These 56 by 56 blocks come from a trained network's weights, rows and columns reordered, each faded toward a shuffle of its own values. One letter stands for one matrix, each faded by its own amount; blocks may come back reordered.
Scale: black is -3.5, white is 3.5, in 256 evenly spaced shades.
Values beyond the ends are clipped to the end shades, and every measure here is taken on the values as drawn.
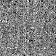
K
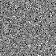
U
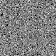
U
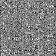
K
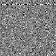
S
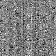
K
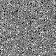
U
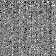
K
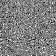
K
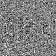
U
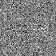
U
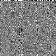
S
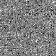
U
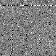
S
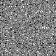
U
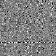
S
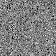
U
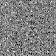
U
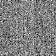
K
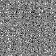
K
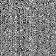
K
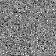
U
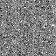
K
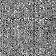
K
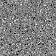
U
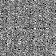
K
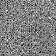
U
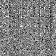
K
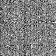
K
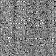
K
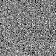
U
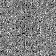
K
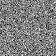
U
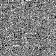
K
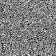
U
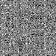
K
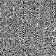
S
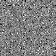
U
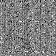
K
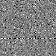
S
